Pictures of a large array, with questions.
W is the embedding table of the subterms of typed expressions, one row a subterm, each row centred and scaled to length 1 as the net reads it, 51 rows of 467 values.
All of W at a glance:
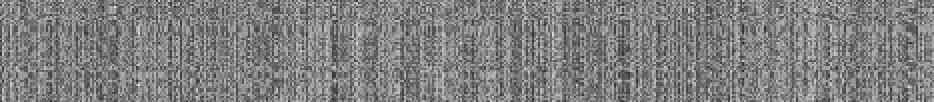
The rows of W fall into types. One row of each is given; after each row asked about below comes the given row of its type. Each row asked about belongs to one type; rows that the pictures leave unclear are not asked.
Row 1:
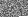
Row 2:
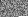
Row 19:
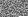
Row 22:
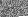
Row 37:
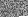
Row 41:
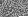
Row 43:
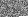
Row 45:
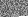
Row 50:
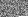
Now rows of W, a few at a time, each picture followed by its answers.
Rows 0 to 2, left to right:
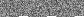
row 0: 2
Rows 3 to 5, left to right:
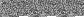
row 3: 1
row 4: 45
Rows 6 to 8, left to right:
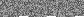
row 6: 43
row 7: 50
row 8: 19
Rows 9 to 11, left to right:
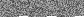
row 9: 22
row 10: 41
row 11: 22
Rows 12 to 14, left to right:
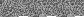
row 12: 41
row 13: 45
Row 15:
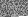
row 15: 45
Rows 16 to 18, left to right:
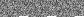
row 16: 43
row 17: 43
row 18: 2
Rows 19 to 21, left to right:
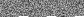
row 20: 2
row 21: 22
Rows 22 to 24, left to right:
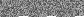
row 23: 45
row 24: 37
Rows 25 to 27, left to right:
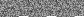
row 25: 1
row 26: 2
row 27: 2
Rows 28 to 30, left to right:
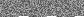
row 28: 19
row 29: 22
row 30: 2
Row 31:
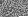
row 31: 41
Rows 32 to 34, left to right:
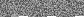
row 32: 45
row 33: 41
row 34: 22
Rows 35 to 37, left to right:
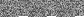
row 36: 37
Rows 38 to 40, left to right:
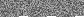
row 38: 37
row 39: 41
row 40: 43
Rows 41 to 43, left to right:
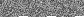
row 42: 41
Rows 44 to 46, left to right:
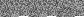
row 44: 45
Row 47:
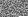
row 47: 19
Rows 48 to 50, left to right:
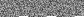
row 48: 1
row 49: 19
